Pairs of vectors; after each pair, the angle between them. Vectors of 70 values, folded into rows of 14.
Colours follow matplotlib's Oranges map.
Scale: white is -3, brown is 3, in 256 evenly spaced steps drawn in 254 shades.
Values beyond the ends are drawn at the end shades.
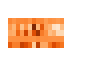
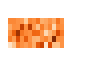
orthogonal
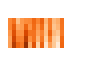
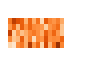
partly opposed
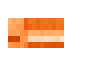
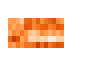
nearly parallel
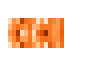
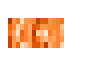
nearly opposite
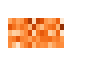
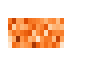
orthogonal
